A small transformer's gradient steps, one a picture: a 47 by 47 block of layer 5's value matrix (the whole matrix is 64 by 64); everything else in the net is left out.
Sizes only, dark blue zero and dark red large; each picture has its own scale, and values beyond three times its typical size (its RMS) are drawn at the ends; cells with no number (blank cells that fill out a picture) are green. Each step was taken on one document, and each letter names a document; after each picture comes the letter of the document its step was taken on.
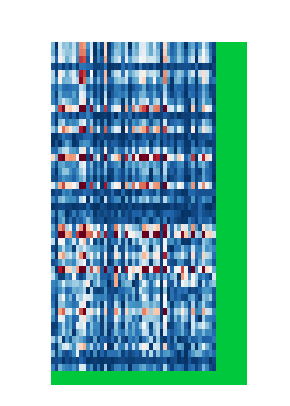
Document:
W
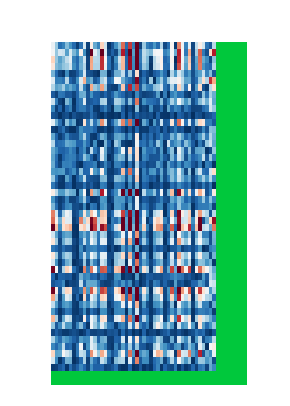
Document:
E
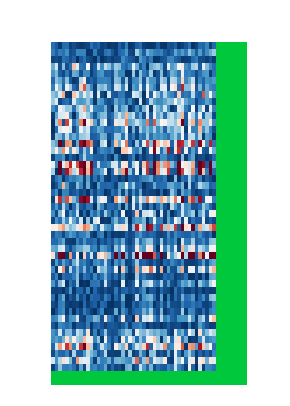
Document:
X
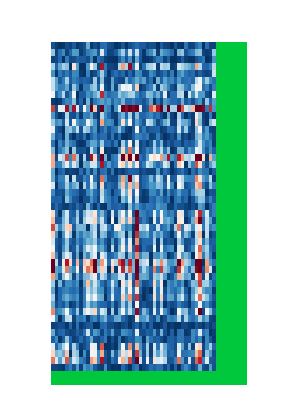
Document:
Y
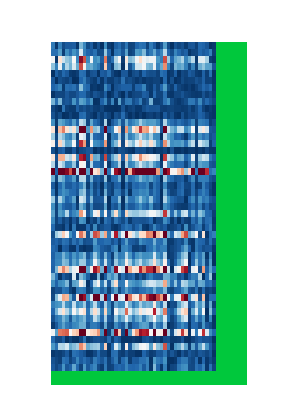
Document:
W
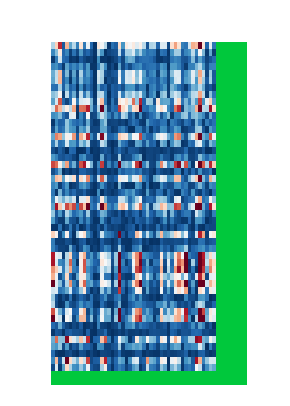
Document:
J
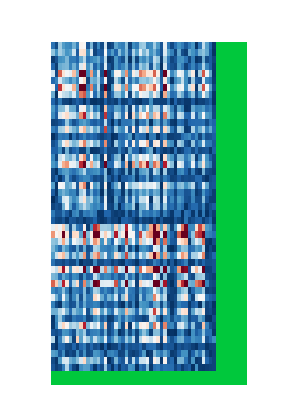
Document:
W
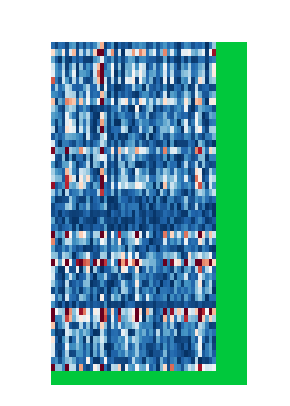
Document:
Y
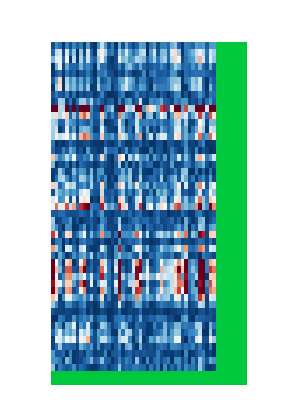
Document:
J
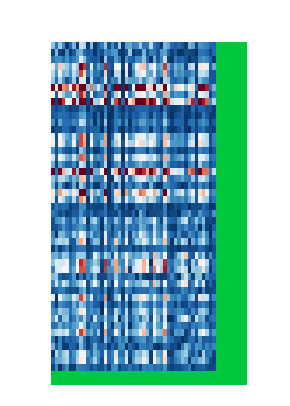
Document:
W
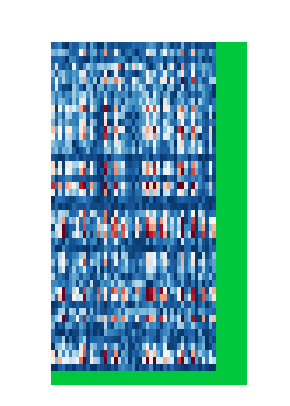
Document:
X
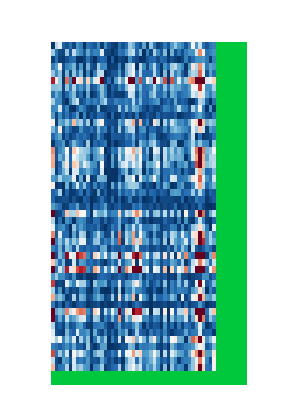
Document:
Y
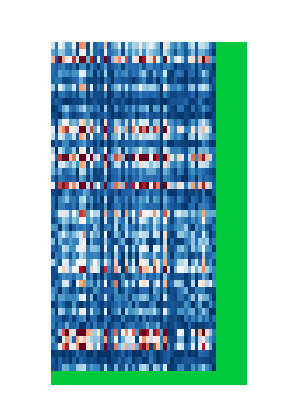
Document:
W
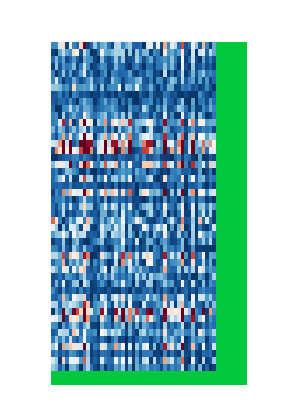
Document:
X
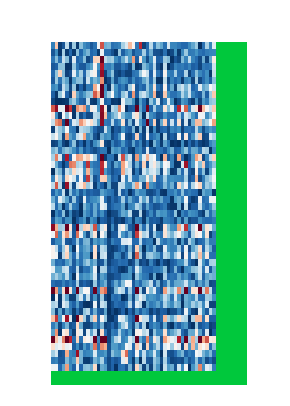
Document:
Y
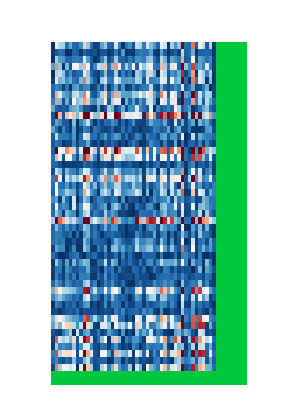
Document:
X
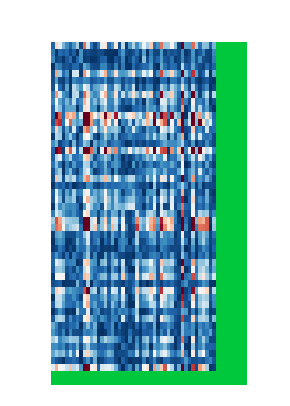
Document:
X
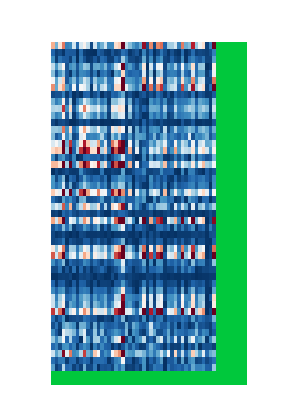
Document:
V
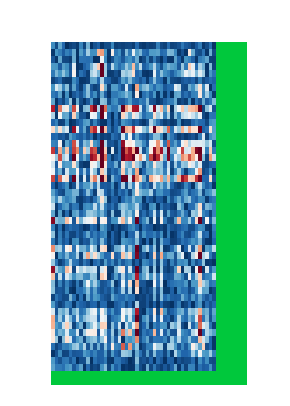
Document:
Y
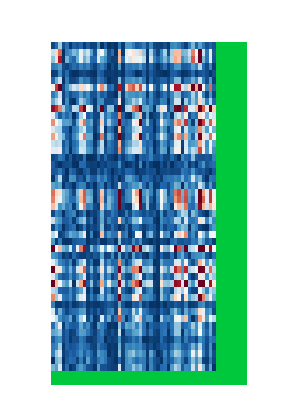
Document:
J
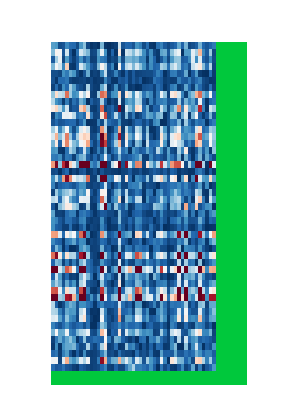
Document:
J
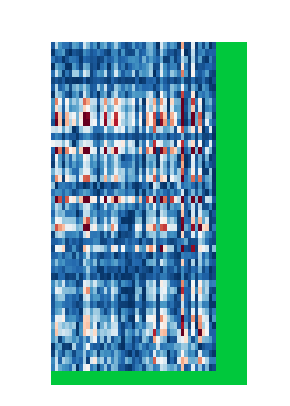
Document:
X
